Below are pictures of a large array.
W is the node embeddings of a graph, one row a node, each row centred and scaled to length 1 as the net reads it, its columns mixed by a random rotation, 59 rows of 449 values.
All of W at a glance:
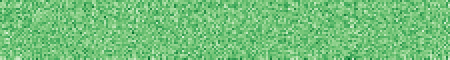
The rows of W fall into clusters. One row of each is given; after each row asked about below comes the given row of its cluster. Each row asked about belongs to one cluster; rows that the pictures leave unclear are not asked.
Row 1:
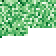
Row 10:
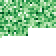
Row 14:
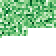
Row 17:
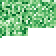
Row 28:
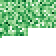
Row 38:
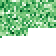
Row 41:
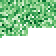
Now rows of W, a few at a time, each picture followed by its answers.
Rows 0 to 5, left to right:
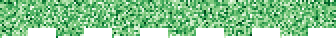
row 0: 41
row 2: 14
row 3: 10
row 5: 10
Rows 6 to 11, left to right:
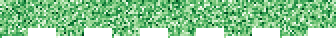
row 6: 28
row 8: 14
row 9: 17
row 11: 1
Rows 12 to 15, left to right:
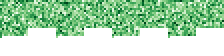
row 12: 1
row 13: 41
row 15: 28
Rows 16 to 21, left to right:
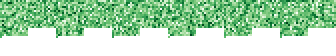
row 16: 41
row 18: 1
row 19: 17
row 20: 1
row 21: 28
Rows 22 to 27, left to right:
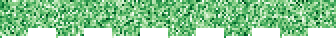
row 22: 38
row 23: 14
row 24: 10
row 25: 1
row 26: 1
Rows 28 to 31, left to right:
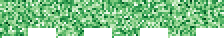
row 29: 17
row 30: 38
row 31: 10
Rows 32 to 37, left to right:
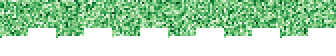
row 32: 38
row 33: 1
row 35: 41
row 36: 14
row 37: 17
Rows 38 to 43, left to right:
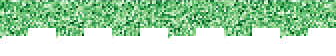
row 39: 10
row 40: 10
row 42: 10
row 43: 38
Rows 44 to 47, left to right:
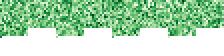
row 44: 1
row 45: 17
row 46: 38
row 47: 14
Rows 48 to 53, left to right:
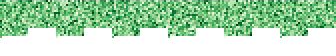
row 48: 1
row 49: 10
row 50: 17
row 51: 14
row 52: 10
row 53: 17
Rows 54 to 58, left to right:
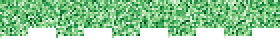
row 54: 41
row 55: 14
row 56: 14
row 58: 10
